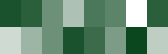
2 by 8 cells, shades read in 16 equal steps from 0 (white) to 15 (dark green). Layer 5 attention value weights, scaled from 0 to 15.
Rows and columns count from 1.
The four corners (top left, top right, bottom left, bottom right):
14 13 3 4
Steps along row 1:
down down down up down down up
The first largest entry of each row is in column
1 7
